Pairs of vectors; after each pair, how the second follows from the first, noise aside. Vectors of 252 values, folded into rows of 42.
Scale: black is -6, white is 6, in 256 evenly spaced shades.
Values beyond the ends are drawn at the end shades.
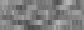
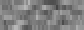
reversed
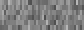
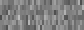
wrapped around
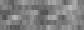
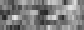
scaled up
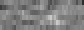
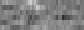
wrapped around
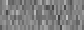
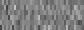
wrapped around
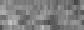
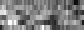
scaled up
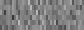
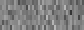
reversed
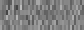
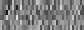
scaled up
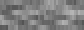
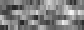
scaled up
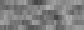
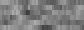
reversed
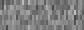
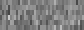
reversed
